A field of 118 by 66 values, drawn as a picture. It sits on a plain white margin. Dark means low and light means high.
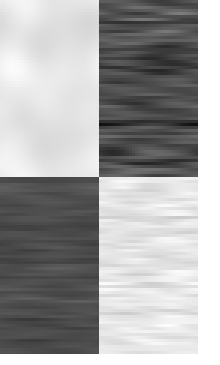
The table splits into 2 rows of 2 panels. Panel 1,1: very high, smooth, faint in contrast. Panel 1,2: low, streaked across. Panel 2,1: low, streaked across, faint in contrast. Panel 2,2: very high, streaked across, faint in contrast.
